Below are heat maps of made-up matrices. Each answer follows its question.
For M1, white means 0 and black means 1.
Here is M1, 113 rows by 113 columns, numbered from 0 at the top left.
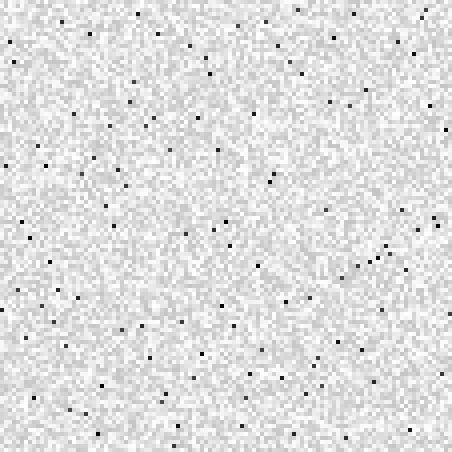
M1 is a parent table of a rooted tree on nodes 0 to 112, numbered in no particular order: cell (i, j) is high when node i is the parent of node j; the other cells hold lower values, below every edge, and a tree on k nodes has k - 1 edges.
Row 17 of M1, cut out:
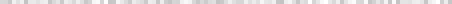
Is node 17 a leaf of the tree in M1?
yes
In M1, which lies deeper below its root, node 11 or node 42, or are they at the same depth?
node 42
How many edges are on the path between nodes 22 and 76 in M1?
4
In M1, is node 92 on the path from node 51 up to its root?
no
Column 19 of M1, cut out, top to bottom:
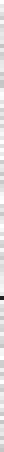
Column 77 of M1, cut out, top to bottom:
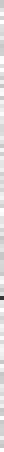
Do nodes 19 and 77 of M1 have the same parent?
yes
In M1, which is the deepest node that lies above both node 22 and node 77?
10
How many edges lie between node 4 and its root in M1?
6
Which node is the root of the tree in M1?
98
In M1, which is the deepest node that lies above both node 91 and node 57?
99
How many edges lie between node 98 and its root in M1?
0
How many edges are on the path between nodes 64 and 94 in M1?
1
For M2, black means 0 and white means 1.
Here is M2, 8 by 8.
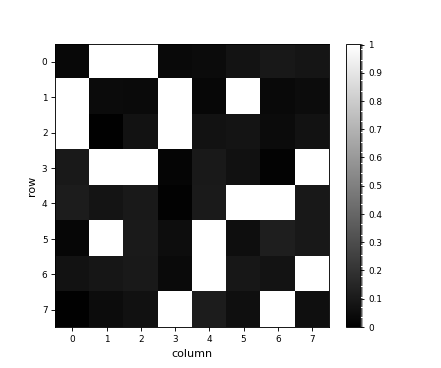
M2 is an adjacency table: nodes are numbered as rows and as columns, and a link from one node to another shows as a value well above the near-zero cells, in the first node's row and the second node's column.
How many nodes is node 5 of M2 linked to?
2
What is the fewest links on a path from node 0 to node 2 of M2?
1
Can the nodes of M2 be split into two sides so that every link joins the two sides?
yes
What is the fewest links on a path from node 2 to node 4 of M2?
4
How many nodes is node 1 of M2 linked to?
3
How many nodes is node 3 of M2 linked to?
3
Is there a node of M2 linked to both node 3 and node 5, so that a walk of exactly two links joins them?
yes
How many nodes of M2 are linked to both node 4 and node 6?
0
